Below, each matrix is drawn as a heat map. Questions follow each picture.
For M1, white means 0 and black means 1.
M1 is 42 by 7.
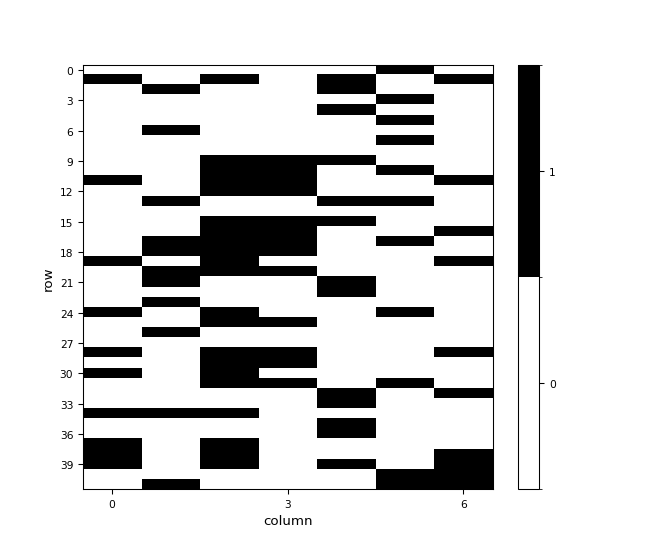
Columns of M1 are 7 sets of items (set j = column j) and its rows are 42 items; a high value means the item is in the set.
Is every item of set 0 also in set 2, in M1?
yes
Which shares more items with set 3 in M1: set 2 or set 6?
set 2
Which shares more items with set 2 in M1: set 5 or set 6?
set 6
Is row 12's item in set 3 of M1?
yes
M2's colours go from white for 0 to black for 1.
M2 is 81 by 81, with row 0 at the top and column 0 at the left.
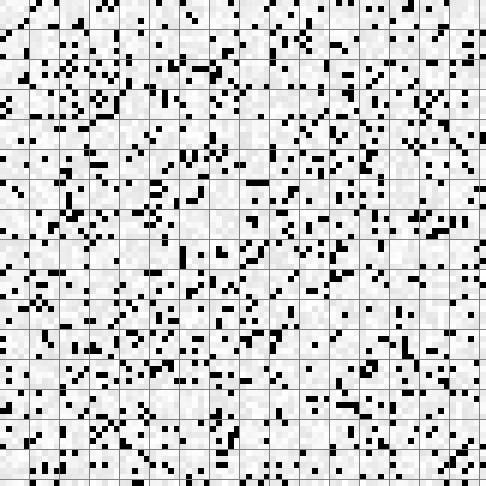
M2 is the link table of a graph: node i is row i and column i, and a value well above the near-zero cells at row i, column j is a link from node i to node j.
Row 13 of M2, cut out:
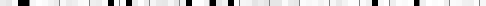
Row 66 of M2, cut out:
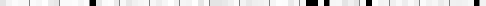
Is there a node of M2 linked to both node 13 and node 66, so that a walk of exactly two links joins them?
no
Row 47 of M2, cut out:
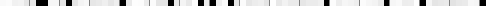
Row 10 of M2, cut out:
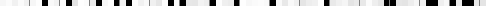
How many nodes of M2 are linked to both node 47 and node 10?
6
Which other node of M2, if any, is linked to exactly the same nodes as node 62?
node 69
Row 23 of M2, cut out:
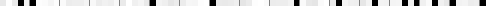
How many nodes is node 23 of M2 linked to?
12
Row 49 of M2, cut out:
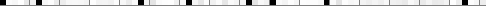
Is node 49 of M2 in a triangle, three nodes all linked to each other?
yes
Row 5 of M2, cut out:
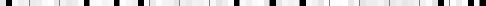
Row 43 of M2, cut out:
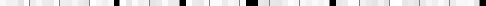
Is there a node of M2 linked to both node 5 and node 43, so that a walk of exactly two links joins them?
yes
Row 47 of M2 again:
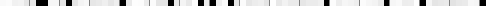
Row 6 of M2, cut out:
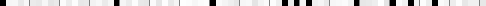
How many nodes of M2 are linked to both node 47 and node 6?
1
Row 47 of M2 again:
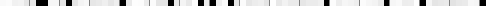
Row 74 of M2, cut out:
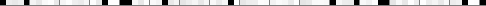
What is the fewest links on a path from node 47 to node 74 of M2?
2
